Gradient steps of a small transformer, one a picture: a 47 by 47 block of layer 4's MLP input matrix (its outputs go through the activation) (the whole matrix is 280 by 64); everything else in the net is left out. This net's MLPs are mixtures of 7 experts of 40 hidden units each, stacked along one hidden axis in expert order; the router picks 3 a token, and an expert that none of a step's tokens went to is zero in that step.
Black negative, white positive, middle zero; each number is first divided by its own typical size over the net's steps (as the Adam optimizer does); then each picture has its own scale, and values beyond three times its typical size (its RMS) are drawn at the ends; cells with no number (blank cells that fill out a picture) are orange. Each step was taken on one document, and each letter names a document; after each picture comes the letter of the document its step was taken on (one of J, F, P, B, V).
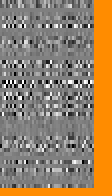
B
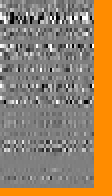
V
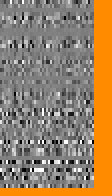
B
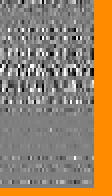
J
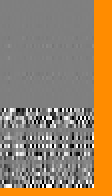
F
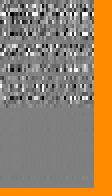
V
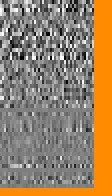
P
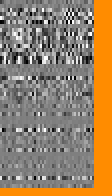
P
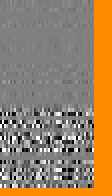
B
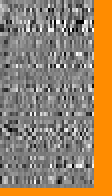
P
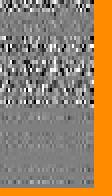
J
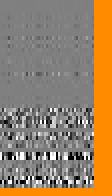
F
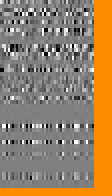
V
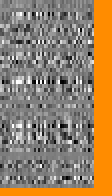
P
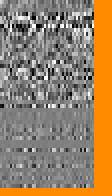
P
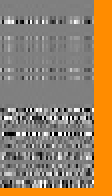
F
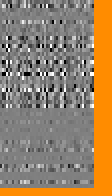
J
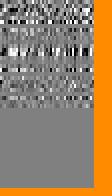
V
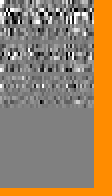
V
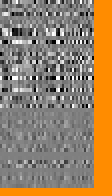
P
